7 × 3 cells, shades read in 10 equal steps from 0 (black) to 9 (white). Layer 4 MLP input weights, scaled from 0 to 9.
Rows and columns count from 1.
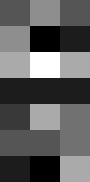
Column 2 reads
5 0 9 1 6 3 0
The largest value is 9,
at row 3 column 2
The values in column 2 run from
0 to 9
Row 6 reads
3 3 4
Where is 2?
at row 5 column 1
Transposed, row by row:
3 5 6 1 2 3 1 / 5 0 9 1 6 3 0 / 3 1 6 1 4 4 6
